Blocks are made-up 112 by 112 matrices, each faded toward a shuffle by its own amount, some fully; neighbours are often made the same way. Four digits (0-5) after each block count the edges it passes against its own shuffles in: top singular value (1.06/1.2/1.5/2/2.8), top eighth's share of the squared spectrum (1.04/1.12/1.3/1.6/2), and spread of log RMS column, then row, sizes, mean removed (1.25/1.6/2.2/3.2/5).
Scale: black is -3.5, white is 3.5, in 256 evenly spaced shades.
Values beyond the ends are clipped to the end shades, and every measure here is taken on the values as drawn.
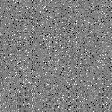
4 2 1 1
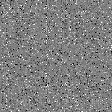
4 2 1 0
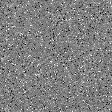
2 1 0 0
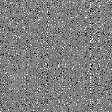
4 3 2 1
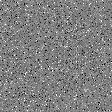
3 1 1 0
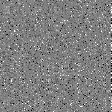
4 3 1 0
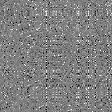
5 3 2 2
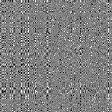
5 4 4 3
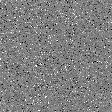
2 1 0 0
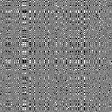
5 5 4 4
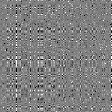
5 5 4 3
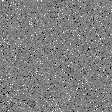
2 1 0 0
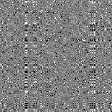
5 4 3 2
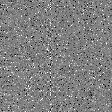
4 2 1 0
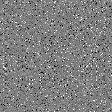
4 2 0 0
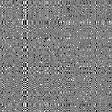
5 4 3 3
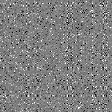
5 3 2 2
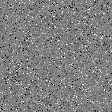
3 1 0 0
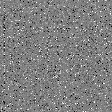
3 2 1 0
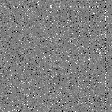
4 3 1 1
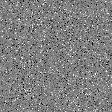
2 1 0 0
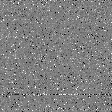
3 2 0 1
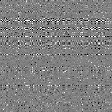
5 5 3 4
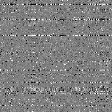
5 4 2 3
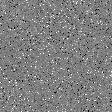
0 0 0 0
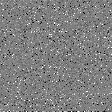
3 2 0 1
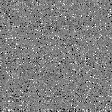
3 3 0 2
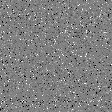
2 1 0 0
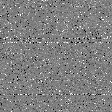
4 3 0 2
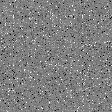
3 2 1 0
